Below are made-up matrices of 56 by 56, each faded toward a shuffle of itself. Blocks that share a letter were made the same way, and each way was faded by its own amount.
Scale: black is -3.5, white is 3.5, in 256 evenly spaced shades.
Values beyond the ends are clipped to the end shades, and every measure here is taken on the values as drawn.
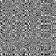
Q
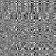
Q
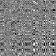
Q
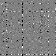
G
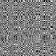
Q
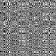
Q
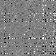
G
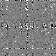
G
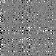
G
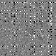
G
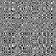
Q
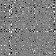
G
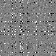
G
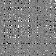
G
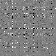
G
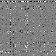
G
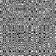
Q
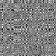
Q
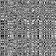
Q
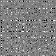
G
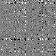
G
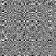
Q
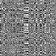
Q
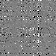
G
